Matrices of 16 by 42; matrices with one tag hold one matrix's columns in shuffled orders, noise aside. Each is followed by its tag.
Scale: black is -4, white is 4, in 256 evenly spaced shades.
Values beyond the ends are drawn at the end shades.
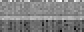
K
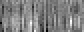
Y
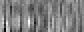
Y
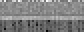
K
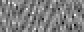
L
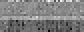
K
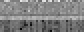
K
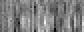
Y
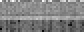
K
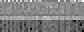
K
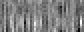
Y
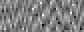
L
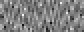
L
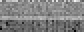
K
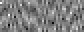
L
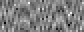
L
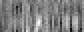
Y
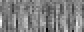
Y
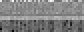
K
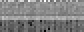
K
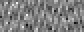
L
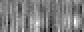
Y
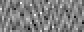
L
